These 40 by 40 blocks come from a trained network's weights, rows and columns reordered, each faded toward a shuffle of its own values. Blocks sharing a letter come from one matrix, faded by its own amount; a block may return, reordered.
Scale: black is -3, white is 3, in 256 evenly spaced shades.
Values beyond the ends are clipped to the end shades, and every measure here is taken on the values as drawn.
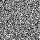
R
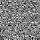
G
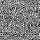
G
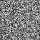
R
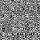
G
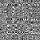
G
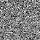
R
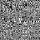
G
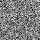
R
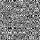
G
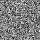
R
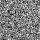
R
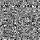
G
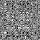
G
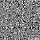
G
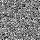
R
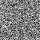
R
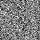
R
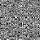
G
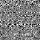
G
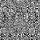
G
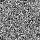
R
